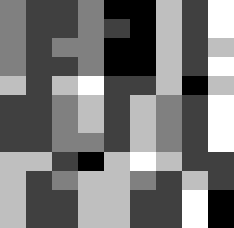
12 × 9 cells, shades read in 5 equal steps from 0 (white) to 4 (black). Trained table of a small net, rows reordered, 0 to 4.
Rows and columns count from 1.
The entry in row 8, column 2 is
3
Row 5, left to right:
1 3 1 0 3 3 1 4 1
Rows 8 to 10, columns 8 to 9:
3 0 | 3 3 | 1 3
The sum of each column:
22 34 29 19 31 30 21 29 16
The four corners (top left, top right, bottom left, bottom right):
2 0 1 4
